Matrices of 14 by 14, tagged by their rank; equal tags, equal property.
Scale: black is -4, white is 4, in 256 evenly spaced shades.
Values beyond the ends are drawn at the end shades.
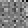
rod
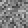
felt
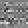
rod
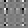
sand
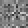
rod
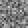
felt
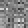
rod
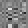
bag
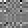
bag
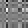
sand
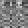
bag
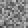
felt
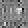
rod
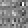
rod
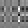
sand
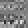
bag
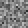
felt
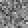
felt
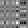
sand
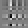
sand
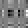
sand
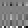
sand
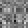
bag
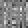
rod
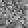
felt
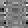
bag
